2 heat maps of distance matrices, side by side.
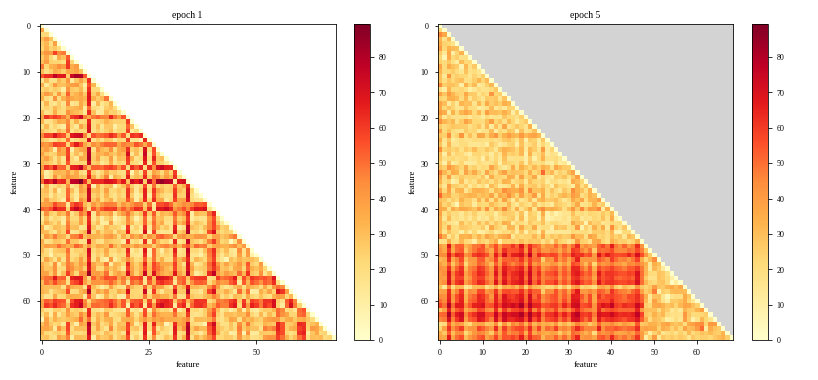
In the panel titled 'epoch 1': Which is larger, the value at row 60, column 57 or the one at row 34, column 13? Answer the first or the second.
the second
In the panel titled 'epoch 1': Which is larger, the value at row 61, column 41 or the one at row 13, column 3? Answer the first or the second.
the first
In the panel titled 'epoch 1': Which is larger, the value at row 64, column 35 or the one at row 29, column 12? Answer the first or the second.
the second
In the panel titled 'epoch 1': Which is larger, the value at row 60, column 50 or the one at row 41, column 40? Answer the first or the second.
the second
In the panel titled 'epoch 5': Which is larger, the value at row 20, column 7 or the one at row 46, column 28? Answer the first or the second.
the second
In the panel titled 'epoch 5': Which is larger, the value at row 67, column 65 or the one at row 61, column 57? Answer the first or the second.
the second
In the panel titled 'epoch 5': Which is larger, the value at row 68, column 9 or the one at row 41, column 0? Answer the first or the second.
the first
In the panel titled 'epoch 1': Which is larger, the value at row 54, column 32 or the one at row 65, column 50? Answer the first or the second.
the first
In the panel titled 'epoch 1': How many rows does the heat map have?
69
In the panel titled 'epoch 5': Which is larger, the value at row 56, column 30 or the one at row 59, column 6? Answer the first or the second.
the first
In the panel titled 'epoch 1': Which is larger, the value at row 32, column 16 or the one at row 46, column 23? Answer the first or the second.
the second
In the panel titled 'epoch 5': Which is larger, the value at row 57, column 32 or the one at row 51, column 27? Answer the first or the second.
the second
